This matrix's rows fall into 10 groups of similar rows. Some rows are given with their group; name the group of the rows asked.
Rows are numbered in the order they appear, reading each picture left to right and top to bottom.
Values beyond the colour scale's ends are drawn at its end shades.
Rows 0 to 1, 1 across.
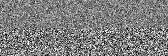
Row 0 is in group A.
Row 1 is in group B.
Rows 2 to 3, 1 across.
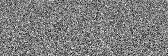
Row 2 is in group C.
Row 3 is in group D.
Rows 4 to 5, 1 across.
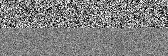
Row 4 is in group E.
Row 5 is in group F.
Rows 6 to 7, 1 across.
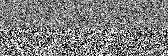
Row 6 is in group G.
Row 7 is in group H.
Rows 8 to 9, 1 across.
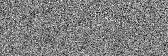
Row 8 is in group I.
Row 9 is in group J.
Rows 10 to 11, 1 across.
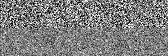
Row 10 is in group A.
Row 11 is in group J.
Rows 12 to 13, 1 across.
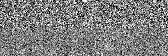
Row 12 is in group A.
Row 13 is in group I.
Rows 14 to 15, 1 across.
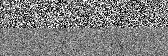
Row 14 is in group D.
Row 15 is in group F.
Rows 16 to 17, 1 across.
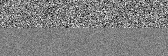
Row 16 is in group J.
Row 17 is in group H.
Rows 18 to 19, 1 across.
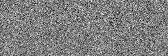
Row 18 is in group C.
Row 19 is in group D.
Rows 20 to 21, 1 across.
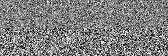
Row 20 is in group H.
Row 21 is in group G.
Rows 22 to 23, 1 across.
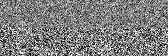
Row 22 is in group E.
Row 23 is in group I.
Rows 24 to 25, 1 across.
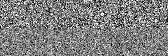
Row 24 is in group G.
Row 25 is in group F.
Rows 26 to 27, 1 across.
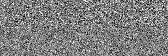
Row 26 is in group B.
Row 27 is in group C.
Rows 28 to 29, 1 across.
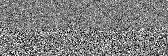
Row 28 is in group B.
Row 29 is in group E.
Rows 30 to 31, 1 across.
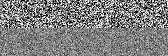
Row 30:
H
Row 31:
E
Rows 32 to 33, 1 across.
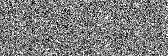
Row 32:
I
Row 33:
I
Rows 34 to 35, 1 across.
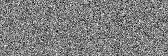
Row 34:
G
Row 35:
B
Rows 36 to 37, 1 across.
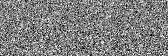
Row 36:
H
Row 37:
G
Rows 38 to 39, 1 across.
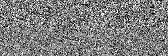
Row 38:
G
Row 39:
C
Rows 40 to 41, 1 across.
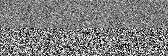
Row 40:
C
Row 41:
G
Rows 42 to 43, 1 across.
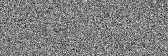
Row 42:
A
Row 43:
F
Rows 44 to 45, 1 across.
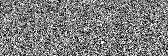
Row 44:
D
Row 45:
G
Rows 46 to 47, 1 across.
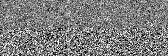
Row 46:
D
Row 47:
D
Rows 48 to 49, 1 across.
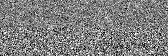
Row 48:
I
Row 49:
F
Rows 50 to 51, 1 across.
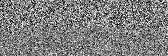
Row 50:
C
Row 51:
I
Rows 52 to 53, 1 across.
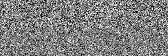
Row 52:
H
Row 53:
A
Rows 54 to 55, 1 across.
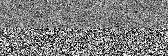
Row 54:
H
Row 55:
J
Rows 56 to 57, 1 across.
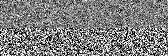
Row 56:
A
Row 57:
E
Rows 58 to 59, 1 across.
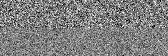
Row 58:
A
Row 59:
F
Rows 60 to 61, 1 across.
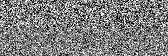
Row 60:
G
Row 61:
J
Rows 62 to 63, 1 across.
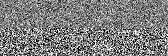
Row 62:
D
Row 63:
I
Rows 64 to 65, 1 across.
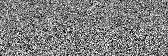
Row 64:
H
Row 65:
E
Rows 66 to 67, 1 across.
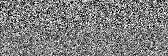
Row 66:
A
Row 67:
D
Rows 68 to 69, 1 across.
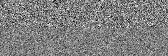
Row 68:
F
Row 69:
D
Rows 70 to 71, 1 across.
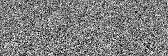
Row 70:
H
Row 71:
D
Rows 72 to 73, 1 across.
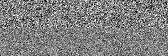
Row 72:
H
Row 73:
B
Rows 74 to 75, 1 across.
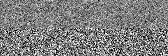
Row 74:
D
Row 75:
C
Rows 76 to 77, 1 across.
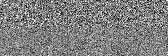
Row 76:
B
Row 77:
H
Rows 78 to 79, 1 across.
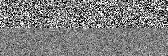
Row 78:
B
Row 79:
A
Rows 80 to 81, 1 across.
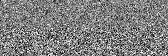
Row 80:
F
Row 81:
D
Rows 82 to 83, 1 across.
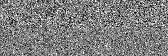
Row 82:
J
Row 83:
I
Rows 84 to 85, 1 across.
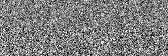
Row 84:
G
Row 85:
G
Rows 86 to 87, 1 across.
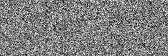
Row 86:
C
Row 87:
F
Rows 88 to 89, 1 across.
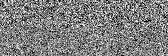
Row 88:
J
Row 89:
H
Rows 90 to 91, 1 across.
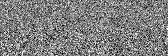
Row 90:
H
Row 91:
C
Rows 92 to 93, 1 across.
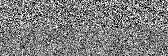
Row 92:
B
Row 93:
C
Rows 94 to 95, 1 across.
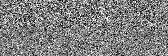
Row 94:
D
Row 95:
H
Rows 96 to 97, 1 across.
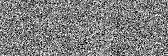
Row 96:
H
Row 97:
H
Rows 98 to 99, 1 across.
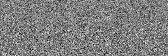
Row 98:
D
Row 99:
E
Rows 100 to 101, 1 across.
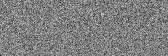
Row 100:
G
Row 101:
E
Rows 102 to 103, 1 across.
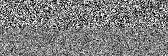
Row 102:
G
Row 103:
J
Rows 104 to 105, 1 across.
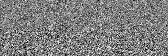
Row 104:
D
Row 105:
D
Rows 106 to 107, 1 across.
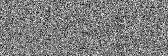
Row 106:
G
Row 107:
G
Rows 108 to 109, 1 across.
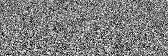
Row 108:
C
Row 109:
F
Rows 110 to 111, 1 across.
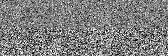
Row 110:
E
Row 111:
H
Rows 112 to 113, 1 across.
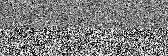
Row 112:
I
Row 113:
H
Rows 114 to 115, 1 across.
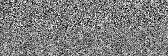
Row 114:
I
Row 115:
D
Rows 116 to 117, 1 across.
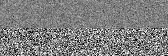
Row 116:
J
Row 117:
H
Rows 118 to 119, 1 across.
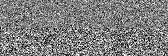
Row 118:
B
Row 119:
J
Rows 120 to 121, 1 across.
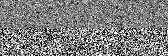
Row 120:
A
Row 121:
H
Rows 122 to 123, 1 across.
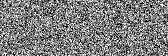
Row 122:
J
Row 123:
E
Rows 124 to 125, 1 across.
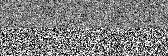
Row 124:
J
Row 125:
F
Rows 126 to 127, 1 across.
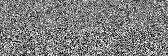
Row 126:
A
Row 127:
D
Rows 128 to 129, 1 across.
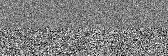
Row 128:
B
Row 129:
H
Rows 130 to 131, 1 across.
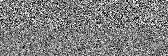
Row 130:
B
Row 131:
C
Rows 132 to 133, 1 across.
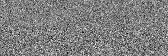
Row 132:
G
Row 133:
I
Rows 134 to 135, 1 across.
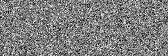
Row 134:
G
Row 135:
D
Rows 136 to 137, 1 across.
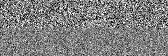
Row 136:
C
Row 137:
A
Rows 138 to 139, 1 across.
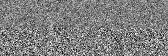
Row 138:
D
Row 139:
F
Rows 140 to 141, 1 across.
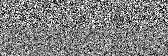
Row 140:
F
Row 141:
E
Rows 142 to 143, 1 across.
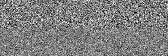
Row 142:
J
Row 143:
B
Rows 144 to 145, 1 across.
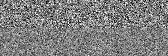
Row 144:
J
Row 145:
D
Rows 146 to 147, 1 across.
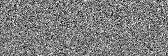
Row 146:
A
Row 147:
D
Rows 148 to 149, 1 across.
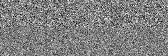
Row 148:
F
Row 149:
C
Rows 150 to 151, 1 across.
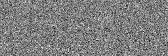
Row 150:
I
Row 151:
J
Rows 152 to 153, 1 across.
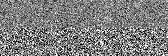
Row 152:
I
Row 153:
B
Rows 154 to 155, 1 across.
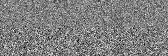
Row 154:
F
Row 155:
D
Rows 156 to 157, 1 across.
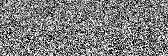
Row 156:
J
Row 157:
C
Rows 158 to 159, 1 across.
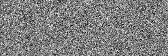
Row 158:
D
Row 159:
C
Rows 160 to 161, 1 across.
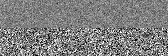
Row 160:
B
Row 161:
H
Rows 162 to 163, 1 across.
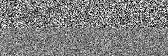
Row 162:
E
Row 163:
E
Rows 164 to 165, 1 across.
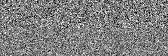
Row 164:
J
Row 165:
F
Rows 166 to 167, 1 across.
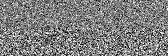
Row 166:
B
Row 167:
J
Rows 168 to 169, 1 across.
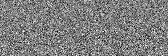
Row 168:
G
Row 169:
B
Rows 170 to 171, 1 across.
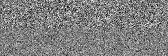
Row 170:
D
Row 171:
J
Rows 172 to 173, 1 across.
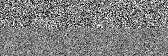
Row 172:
I
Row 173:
D
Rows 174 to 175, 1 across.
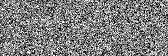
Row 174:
J
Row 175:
D
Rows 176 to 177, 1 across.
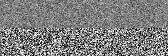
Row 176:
D
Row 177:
H
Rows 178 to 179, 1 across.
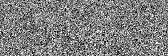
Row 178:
D
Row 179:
H
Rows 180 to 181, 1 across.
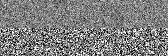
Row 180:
F
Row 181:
I
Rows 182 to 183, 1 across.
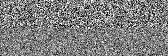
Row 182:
D
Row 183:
C
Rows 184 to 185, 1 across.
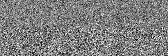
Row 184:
G
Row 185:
H
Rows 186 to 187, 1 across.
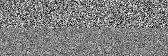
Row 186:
C
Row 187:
F
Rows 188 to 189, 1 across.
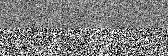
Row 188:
H
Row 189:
H
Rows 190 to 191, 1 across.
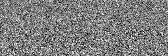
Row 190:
C
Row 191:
J
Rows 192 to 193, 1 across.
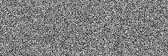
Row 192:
E
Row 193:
J
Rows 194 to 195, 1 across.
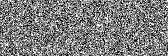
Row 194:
I
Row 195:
J
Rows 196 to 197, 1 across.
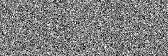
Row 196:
F
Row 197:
F
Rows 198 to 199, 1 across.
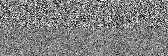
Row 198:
F
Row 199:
H
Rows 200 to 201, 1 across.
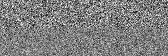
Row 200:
H
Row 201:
G
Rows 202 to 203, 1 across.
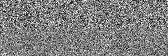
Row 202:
A
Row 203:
E
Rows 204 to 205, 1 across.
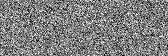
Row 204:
C
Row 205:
G
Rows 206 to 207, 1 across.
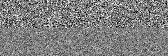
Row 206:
H
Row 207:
D
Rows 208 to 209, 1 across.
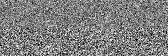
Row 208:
I
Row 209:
H
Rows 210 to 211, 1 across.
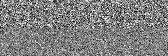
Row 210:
F
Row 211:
J
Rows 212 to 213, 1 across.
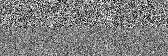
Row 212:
D
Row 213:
I
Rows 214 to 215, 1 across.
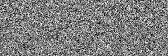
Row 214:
B
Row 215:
D
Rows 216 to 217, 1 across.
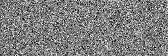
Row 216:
C
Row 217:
I
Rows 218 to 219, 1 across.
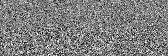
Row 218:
F
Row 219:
D
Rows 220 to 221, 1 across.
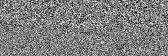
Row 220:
J
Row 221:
G
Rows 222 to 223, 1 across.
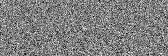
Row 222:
E
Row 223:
A
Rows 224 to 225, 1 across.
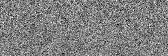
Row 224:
A
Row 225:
H
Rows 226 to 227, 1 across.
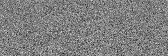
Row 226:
C
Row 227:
H
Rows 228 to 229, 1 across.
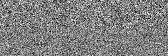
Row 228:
F
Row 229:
H
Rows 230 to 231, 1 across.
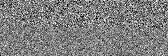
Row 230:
C
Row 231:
B
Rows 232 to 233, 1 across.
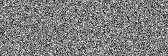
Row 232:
J
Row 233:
C
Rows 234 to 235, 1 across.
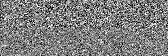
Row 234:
D
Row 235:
B
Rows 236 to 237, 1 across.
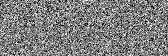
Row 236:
D
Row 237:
E
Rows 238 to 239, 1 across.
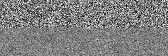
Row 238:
H
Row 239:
J
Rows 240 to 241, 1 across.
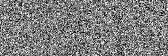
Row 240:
B
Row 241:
G
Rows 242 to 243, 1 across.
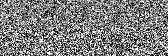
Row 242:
J
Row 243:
F
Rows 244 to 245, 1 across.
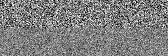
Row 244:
J
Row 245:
H
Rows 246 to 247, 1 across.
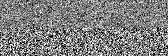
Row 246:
H
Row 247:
A
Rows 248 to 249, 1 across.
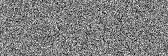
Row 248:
B
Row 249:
J
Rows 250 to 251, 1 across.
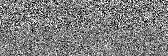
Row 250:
B
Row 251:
I
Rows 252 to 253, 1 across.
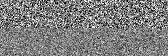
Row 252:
B
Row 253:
G
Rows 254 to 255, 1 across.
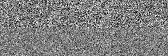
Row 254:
H
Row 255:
E
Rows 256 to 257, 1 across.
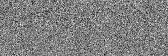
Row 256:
I
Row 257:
E
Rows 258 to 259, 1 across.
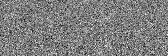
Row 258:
D
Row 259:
I
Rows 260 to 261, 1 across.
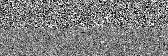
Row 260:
I
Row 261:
G
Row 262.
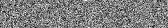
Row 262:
A
